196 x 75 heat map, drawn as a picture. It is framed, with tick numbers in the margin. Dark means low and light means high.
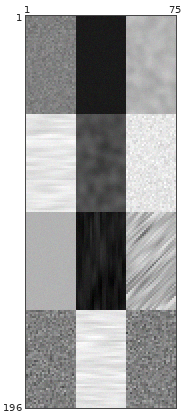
The table splits into 4 rows of 3 panels. Panel 1,1: middling, fine-grained, faint in contrast. Panel 1,2: very low, flat. Panel 1,3: high, blotchy, faint in contrast. Panel 2,1: very high, streaked across, faint in contrast. Panel 2,2: low, blotchy, faint in contrast. Panel 2,3: very high, fine-grained, faint in contrast. Panel 3,1: high, flat. Panel 3,2: very low, streaked downward, faint in contrast. Panel 3,3: high, slanting up to the right. Panel 4,1: middling, fine-grained. Panel 4,2: very high, streaked across, faint in contrast. Panel 4,3: middling, fine-grained.
